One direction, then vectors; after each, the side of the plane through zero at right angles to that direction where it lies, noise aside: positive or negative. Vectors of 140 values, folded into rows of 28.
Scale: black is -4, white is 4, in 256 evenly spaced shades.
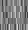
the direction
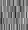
negative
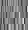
positive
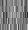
positive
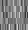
positive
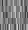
positive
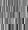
negative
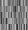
negative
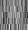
positive
